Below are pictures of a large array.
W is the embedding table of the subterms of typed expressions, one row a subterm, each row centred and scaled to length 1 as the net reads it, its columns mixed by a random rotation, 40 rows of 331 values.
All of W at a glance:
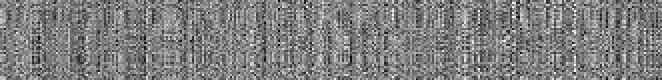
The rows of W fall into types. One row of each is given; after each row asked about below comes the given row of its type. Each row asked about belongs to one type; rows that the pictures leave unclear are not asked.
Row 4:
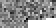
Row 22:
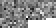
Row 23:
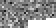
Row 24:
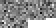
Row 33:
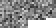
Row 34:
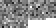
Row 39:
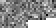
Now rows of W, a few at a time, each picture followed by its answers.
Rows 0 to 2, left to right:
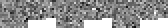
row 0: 4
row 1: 24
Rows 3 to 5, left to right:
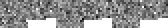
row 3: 24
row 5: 34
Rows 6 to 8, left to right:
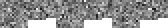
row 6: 39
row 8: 24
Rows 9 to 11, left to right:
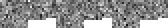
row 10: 39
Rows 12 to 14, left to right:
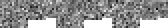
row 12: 33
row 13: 39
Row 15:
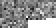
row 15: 22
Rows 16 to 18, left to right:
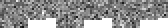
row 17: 33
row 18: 23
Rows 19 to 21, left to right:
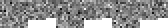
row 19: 23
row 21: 24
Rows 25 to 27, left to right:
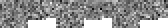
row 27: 39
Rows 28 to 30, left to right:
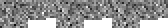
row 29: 39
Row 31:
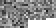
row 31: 23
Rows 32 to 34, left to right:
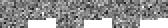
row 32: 22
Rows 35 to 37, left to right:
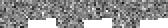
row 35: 22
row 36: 24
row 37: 23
